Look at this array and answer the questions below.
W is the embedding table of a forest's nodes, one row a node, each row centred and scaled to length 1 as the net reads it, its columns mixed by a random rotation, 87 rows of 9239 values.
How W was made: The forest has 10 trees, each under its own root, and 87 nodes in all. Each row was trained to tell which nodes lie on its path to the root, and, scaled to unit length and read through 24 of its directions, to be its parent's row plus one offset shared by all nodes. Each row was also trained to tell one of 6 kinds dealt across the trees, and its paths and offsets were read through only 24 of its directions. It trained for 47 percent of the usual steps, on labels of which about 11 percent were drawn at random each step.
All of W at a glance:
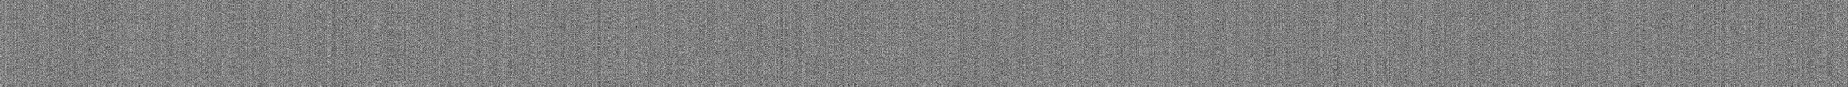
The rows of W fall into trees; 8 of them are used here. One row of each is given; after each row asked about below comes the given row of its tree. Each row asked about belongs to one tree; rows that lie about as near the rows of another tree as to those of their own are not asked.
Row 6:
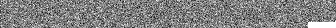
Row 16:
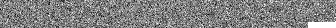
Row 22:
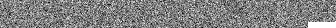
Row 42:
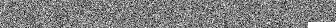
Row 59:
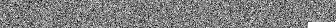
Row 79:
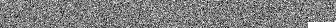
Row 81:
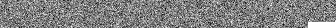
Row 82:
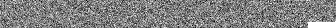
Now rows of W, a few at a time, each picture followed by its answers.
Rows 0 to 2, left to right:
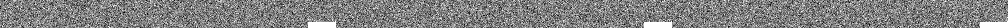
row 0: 82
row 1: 81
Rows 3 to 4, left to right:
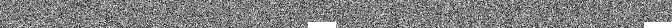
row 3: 82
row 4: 42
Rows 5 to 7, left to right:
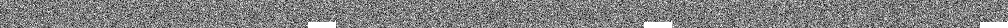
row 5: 6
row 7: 42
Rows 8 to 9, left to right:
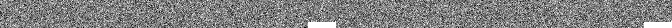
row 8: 6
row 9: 81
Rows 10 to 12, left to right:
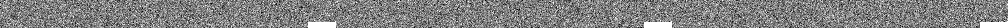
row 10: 82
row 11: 6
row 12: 79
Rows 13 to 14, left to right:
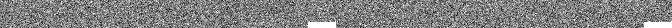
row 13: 59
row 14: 81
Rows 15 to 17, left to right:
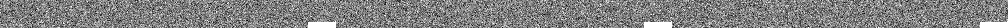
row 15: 42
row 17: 59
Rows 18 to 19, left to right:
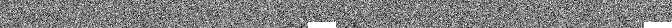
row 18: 81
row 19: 81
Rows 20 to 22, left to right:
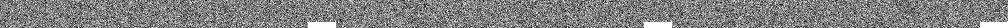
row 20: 82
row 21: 82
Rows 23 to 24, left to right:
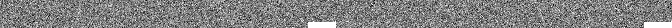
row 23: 81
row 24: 6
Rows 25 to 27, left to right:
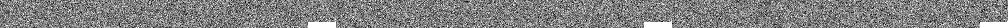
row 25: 59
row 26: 81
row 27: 81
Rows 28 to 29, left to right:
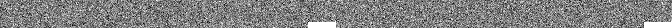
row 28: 6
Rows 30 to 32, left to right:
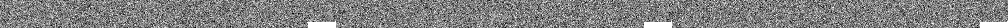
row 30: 82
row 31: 42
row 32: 6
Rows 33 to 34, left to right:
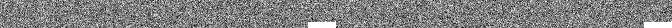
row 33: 42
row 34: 82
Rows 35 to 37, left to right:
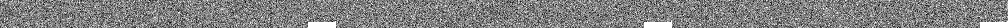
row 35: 22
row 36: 6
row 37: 79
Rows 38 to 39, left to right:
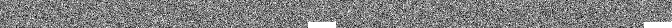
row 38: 82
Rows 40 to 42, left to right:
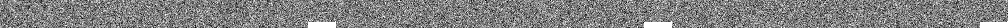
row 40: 59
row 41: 6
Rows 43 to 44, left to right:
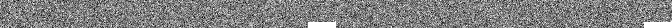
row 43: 81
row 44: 79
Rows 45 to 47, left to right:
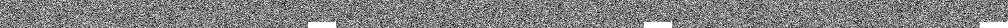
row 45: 42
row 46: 82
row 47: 82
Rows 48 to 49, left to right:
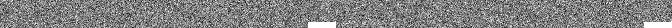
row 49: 82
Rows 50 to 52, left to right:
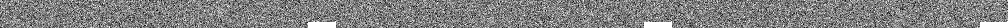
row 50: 22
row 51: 16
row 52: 81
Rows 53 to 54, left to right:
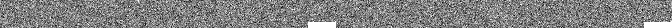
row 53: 16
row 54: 79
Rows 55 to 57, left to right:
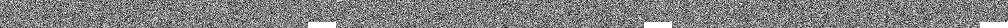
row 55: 22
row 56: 6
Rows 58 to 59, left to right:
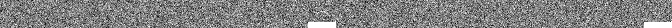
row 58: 81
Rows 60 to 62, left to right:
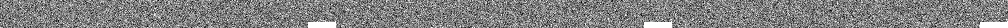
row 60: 42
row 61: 59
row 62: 59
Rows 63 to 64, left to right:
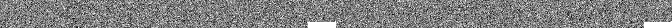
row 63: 82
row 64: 6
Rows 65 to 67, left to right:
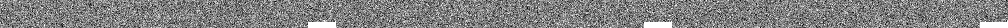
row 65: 42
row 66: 81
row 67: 81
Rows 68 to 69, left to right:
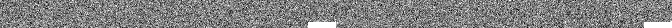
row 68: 59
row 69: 6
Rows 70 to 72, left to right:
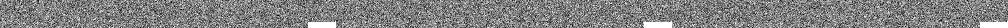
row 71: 82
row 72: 42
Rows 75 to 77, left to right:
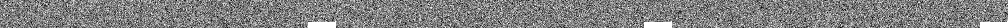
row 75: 59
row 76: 79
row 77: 42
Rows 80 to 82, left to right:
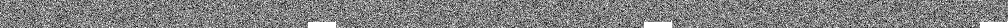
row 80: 42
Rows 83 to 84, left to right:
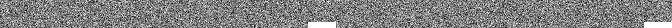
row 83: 22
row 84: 6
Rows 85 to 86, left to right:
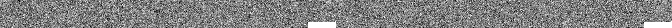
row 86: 6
